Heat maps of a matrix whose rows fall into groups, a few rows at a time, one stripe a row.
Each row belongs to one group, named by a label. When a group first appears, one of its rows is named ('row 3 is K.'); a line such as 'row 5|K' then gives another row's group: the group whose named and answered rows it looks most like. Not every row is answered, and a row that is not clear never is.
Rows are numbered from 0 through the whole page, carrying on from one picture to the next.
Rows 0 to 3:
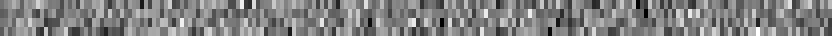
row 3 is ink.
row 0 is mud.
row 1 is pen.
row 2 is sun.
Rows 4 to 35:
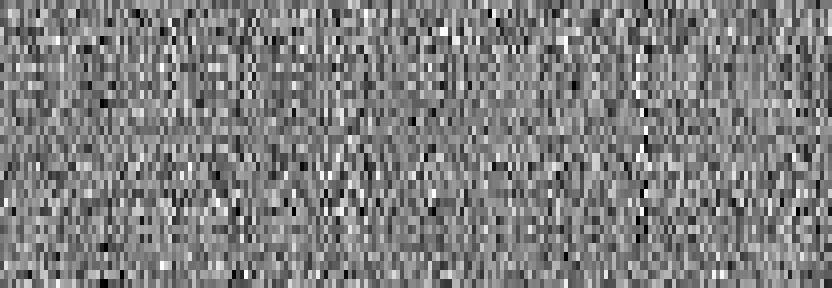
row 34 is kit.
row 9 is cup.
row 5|cup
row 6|mud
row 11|sun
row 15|ink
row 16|cup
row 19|pen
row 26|sun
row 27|cup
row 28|mud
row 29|pen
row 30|mud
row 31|ink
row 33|sun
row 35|ink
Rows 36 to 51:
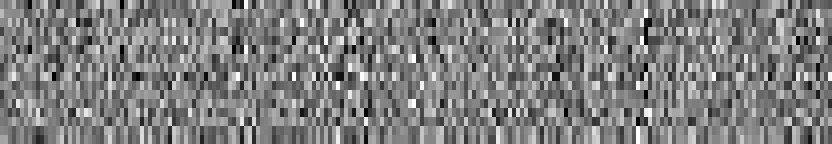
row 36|kit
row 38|cup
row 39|pen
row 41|kit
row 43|pen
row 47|sun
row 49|mud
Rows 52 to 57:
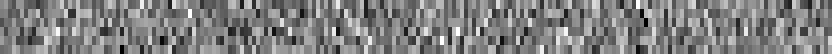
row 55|ink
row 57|mud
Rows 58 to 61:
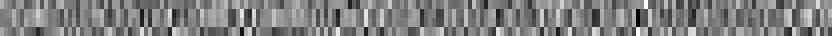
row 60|mud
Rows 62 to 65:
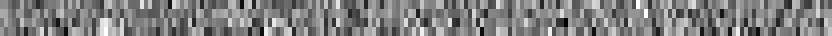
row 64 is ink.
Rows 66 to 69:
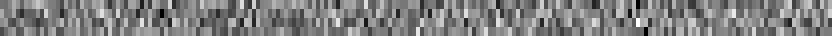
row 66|mud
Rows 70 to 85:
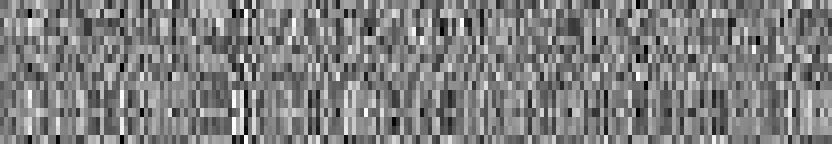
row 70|mud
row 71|kit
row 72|sun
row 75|pen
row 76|mud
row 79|pen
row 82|mud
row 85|kit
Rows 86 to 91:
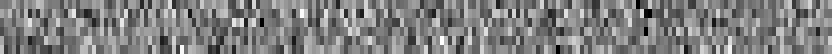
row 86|mud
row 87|cup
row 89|pen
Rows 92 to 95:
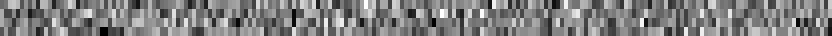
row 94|cup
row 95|ink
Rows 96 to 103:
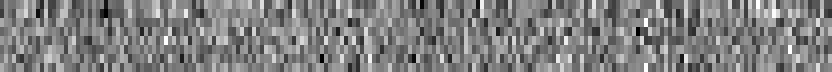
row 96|ink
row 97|ink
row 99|mud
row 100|cup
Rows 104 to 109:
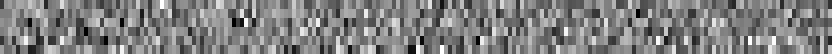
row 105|mud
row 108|ink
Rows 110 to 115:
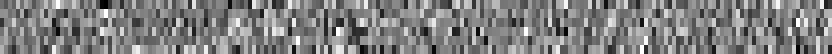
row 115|cup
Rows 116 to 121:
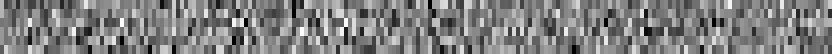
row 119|cup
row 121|sun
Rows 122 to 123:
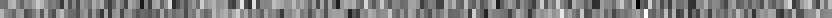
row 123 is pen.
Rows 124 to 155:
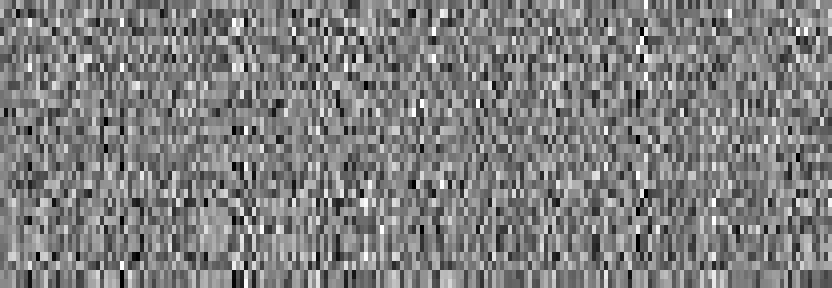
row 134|mud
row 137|ink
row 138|kit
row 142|kit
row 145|cup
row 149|ink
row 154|kit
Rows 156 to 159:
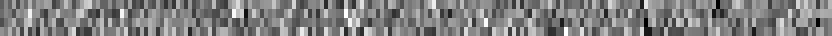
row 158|pen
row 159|cup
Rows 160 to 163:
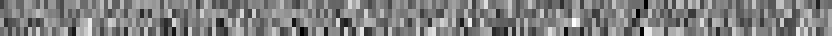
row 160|pen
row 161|mud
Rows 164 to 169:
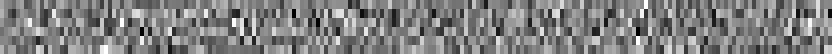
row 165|cup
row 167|mud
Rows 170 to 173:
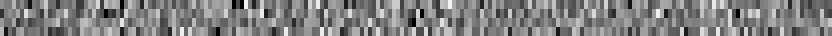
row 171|ink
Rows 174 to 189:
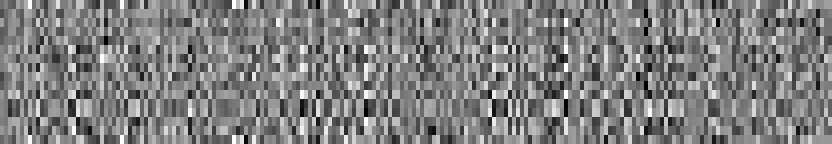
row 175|pen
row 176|ink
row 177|pen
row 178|ink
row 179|cup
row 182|mud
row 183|pen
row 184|cup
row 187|cup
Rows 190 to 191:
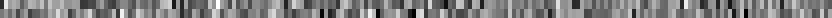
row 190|sun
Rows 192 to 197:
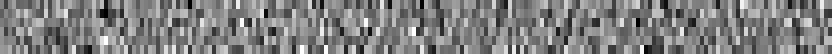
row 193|ink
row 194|mud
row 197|cup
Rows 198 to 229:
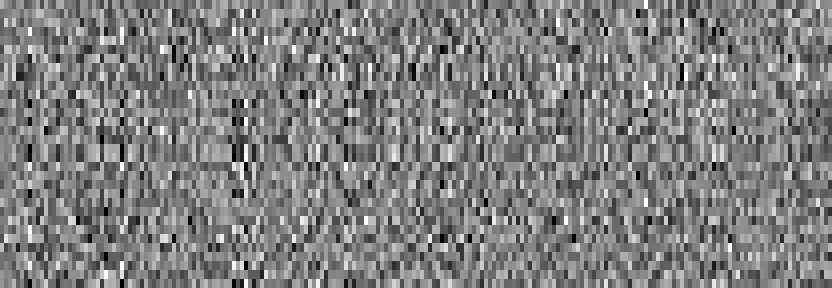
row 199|mud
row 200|sun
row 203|sun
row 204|kit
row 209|kit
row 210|pen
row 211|kit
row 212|sun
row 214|kit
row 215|kit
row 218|sun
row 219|kit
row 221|ink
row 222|cup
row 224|sun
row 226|ink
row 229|kit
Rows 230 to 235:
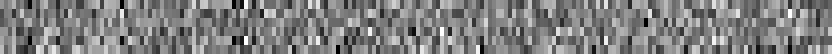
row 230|kit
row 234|kit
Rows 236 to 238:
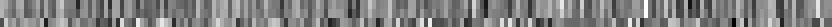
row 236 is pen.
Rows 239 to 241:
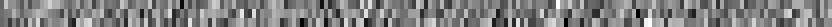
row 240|mud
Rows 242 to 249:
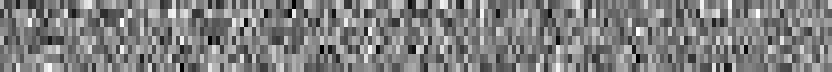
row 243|ink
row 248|mud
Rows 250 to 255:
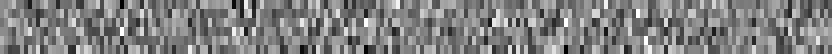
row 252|cup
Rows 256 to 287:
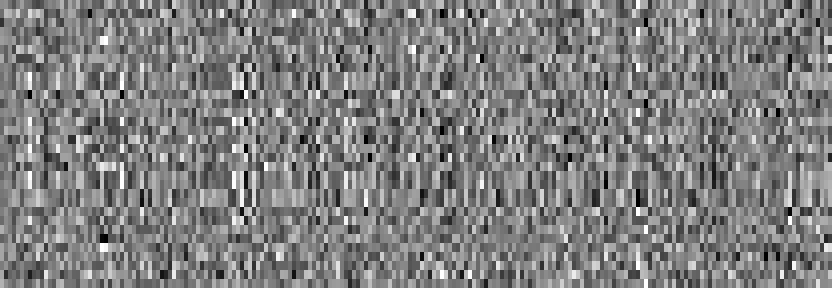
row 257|sun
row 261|sun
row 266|kit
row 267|pen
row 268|ink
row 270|sun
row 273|sun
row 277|mud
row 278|mud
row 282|ink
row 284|ink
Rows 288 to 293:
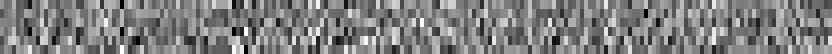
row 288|kit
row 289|pen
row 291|kit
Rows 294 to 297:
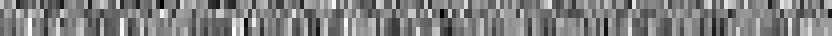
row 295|sun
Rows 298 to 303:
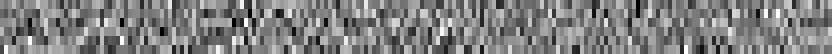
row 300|kit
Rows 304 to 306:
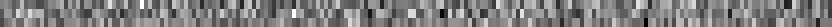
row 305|sun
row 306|pen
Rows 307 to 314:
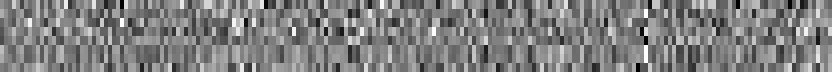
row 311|pen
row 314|mud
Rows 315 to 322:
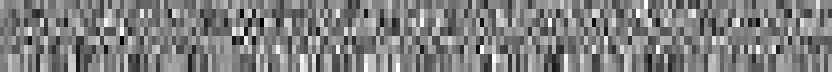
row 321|cup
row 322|cup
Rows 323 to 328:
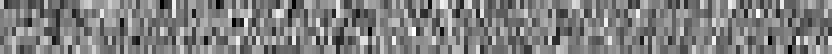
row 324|ink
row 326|sun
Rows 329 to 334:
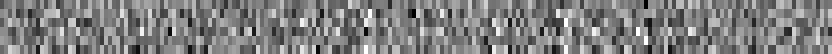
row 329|pen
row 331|cup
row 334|cup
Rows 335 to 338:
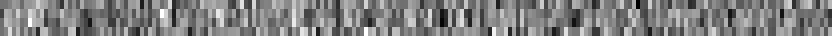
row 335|mud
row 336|sun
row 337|sun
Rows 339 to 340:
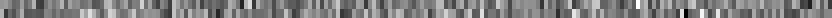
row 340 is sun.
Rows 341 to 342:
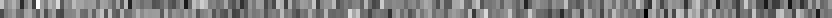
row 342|pen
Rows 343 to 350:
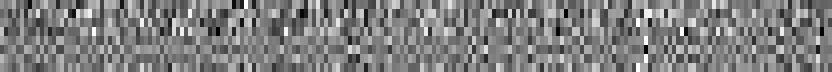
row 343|kit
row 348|pen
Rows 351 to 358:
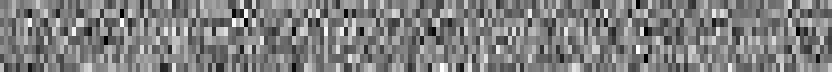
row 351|mud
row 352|kit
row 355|ink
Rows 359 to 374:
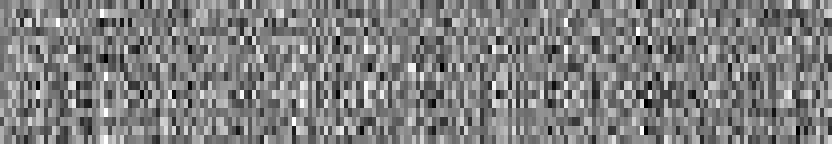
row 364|cup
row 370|cup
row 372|sun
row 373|cup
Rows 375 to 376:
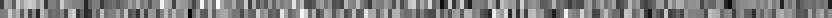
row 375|sun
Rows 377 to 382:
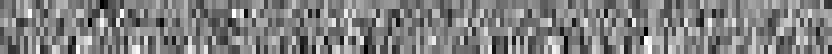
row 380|pen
